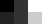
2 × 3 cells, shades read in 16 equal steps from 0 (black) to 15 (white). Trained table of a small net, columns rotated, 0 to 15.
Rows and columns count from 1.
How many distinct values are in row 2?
3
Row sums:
18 17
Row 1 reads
0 3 15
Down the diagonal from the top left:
0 3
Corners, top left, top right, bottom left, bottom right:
0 15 2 12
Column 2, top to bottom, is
3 3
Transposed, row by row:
0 2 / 3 3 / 15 12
